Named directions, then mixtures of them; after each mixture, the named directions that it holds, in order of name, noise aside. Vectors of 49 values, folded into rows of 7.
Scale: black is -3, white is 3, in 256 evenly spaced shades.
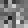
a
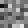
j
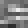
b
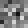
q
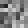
j, q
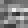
b, q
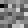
j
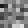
j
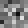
q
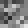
a, q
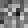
q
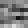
b, j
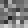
a, b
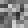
j, q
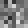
a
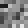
j, q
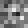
b, q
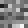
j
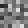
j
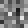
j, q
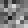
a, q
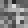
a, b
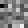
j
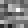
b, j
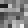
j, q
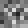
q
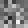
a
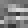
b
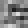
b, q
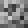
a, q
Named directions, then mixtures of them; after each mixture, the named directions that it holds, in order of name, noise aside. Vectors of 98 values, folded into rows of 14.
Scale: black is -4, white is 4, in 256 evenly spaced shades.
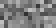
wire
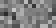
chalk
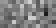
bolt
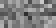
chalk, wire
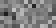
chalk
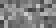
wire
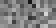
bolt, chalk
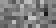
bolt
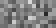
bolt, chalk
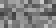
chalk, wire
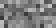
wire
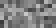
wire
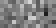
bolt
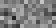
bolt, chalk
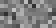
chalk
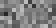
chalk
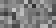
chalk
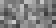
bolt, chalk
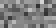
bolt, wire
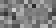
chalk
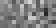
bolt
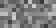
chalk, wire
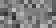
chalk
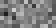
chalk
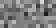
bolt, wire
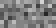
bolt, wire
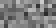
bolt, wire
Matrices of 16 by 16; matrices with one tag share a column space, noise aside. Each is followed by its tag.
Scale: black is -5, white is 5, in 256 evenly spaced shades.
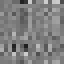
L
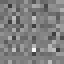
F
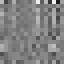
L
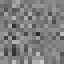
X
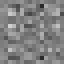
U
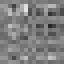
U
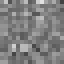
L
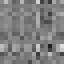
L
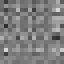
F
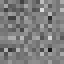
F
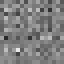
F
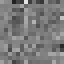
L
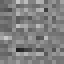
F
